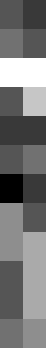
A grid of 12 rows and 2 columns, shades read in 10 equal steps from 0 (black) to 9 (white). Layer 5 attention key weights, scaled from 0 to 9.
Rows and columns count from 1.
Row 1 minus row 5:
1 0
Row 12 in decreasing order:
5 4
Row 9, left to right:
5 6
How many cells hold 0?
1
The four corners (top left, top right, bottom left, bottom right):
3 2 4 5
